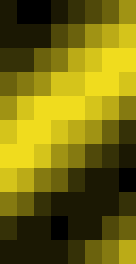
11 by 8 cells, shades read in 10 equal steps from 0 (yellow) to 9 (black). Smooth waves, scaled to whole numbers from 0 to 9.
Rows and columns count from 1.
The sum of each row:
55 41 26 15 11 19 29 44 55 59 50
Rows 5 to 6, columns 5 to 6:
0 1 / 2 3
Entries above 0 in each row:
8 8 6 6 5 6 6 8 8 8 8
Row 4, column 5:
1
